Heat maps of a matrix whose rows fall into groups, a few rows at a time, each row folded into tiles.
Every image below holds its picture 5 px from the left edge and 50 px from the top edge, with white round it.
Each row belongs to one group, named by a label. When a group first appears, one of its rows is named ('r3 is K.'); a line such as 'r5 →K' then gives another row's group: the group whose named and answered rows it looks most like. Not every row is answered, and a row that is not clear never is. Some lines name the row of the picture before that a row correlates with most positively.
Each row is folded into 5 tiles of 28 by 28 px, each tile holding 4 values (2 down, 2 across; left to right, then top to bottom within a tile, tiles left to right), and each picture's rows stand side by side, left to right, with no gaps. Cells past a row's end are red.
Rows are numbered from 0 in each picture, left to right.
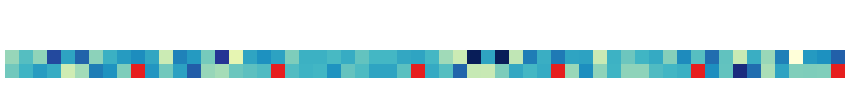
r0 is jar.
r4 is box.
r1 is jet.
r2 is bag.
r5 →jet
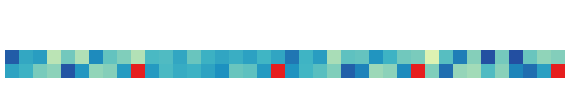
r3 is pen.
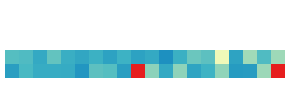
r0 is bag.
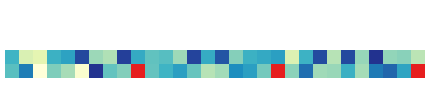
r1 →jar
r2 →pen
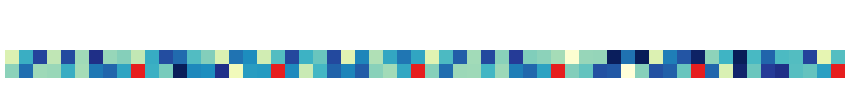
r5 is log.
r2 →jet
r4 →jar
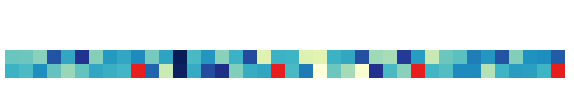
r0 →jar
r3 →jar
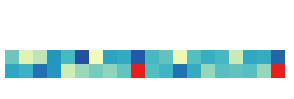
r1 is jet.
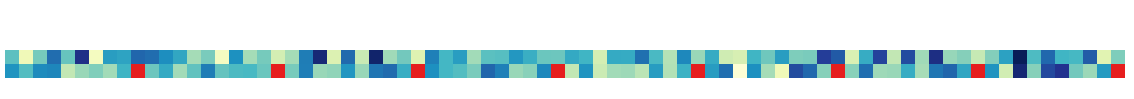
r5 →box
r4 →box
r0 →jet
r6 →pen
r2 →pen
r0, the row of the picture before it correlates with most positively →0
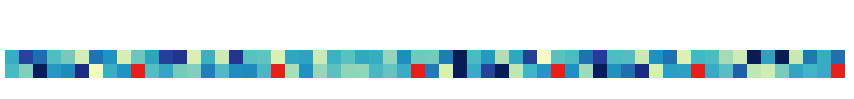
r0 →log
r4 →log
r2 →box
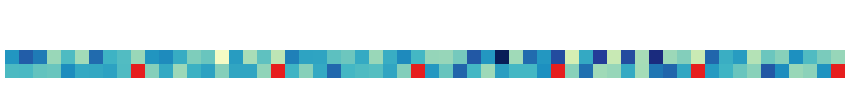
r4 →pen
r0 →pen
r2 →jet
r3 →jar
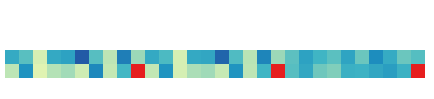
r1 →box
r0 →box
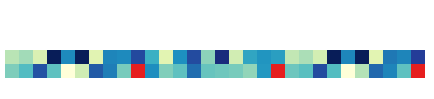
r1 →jet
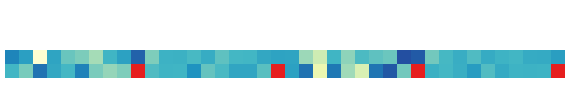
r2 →box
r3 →bag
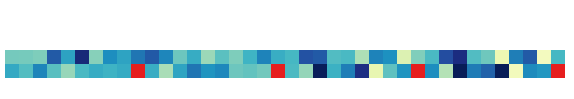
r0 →jar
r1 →jet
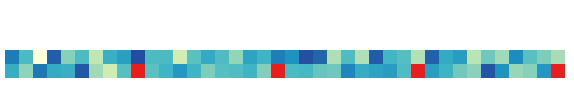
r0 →jet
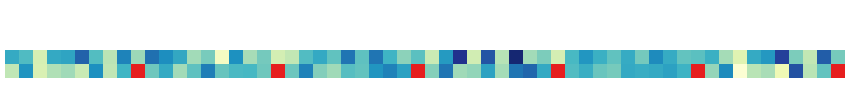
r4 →pen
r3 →pen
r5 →box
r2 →pen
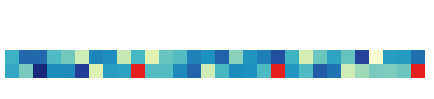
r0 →log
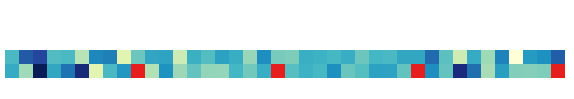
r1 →box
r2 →bag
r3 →jet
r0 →log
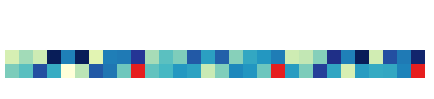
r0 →jar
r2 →jar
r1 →jar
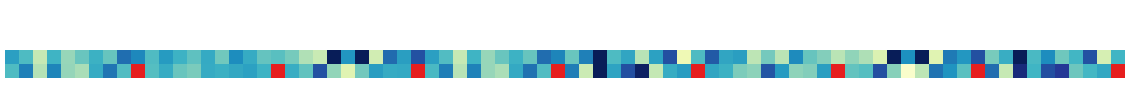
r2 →jar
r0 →box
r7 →log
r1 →pen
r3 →box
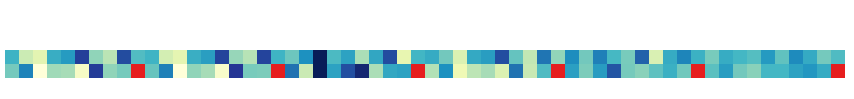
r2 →log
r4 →jet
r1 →box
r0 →box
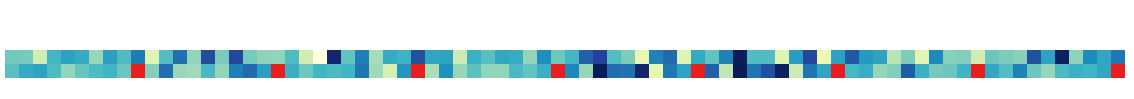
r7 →jar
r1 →pen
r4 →log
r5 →log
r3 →box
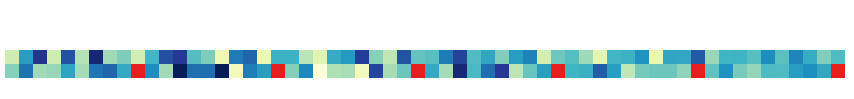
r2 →box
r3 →log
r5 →pen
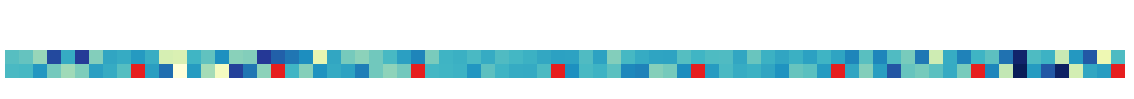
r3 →bag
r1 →box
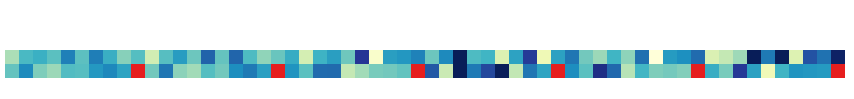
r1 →pen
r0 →pen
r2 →jet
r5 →jar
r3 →log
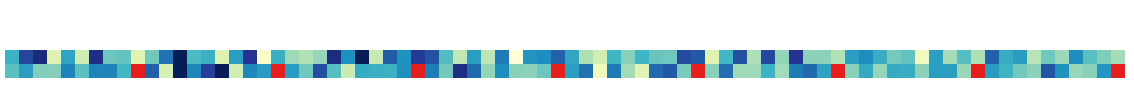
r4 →box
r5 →pen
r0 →pen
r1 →log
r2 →jar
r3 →jet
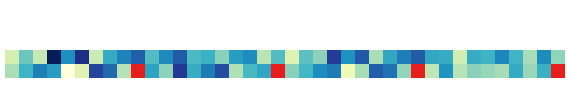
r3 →box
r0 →jar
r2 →jar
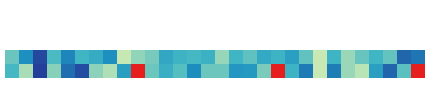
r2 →box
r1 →bag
